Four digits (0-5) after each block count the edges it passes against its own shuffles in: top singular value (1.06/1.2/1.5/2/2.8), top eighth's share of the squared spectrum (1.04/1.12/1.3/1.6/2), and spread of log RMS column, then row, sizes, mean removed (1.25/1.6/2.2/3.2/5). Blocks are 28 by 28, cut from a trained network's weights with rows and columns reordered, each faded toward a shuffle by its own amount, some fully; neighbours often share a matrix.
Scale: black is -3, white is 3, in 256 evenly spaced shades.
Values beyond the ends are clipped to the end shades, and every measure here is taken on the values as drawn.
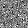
0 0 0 0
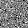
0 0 0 0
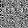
2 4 2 1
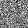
0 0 0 0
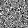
0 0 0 0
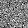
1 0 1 0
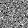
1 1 0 0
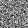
0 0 0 0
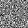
2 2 1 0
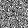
1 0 0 0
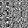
3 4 2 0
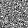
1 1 0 0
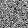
2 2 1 0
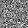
2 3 2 1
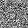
0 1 0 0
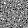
0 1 0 0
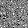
0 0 0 0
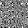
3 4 2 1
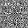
2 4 2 2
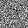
2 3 0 0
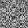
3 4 2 1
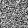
1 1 0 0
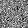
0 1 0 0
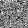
2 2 0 0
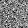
0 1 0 0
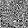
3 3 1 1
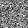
1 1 0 0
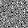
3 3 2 0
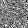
0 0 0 0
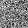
0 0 0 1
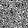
1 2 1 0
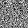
2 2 0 0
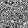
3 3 0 1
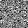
2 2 0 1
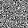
1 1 0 0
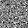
2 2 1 0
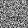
2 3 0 0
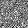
2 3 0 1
